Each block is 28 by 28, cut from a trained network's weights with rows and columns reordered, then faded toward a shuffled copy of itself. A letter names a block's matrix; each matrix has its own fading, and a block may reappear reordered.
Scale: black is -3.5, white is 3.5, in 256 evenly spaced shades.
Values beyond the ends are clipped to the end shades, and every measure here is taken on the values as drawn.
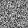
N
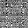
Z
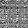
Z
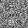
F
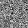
N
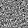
N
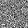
N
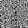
F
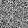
N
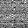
Z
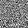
N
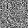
F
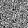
F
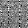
Z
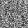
F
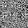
F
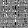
Z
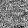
N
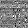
Z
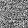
N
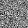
F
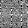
Z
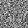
F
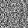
F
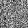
F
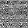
Z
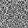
F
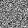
N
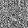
F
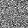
N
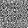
F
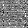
Z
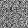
F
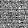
Z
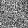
N
